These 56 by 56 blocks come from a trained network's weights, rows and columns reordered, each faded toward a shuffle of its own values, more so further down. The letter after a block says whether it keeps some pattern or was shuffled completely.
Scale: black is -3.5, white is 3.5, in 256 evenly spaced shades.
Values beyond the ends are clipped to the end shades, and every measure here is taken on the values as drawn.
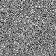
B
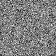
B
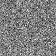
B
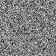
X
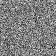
X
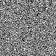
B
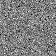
X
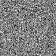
B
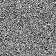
B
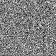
X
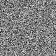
X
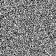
X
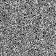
X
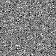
B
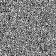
X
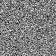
X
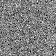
X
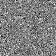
B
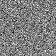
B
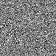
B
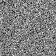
X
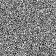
X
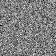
X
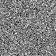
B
